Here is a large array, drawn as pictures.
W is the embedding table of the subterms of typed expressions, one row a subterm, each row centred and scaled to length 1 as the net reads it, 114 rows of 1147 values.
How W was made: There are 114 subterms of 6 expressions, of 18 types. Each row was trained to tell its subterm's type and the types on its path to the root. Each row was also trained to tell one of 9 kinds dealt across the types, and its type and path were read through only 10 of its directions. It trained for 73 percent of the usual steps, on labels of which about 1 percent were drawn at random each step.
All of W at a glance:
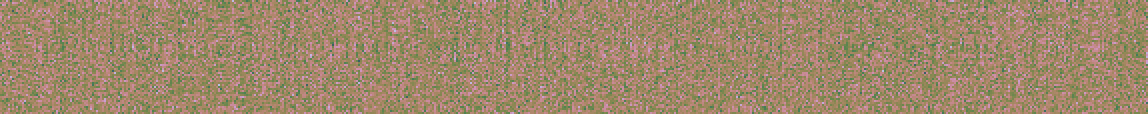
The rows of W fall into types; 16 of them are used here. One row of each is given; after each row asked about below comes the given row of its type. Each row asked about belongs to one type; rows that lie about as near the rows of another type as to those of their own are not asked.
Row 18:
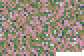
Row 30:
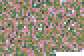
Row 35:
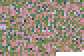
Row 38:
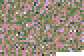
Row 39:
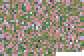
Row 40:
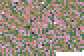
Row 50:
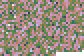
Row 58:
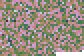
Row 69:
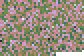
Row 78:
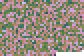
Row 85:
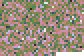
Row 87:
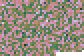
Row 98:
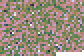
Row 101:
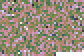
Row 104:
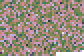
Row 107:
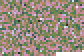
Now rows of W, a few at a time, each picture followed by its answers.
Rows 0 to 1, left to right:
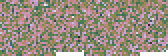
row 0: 98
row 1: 18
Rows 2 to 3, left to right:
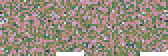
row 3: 87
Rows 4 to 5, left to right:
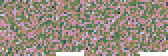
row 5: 40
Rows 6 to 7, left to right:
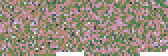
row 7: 39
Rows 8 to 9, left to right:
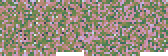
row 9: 39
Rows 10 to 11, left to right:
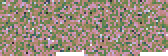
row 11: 85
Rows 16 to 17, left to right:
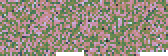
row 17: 35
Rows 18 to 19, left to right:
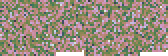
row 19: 87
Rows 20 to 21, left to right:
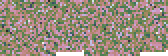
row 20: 18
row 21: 69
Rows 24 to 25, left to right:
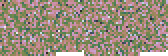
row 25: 87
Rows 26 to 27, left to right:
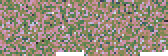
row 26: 58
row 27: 18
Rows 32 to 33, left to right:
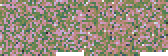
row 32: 85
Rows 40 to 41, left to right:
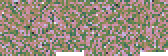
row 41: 35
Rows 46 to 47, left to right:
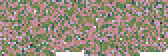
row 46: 39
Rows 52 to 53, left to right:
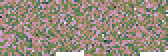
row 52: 104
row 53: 30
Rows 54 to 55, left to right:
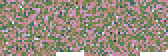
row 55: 101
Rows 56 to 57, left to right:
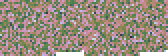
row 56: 78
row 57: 39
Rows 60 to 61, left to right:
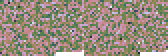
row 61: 104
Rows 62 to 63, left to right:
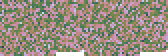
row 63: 38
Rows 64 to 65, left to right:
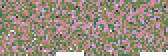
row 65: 30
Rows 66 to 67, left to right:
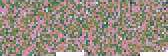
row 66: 18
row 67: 101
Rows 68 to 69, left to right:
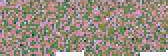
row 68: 87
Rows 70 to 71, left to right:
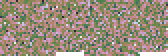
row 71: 18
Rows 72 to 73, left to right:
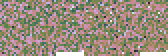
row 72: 85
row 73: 35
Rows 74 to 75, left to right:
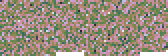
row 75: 38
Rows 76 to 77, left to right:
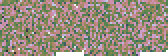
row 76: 35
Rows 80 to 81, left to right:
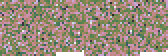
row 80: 98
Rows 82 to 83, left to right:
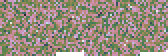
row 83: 101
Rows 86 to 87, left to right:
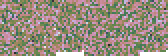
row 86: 39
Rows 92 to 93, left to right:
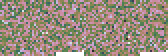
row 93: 98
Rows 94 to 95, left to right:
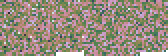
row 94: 104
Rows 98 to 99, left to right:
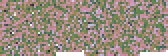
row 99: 107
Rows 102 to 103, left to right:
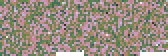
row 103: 35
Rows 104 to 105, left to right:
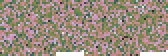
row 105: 85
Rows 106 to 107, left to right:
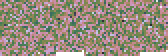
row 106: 107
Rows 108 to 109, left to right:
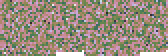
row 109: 107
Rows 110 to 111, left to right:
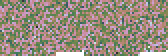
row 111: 69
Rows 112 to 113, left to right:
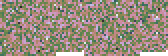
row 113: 85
